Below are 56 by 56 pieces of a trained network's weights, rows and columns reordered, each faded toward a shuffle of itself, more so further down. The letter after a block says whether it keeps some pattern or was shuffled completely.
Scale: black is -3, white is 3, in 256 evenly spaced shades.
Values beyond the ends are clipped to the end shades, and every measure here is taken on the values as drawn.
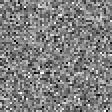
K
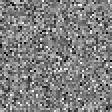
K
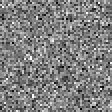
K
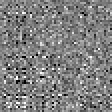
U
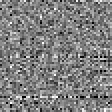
U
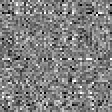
U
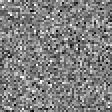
K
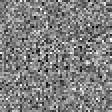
U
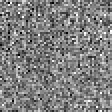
U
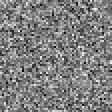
K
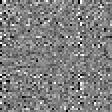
U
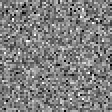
K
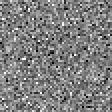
K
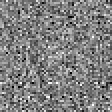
U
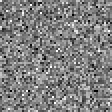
K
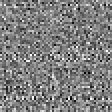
U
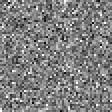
K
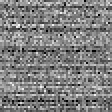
U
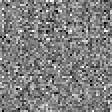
U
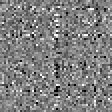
U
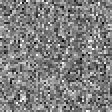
U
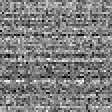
U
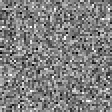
K
